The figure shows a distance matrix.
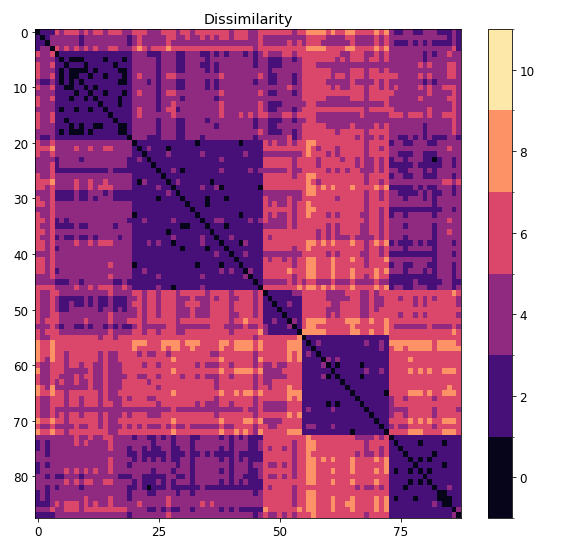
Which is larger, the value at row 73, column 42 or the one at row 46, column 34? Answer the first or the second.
the second
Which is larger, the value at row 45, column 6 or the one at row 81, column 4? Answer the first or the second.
the second
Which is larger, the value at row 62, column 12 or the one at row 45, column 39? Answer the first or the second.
the first
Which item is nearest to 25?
30
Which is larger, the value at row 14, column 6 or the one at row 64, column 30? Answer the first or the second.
the second
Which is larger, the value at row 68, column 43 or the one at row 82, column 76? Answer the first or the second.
the first
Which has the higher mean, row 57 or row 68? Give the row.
57
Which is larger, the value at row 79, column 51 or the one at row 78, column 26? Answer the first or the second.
the first
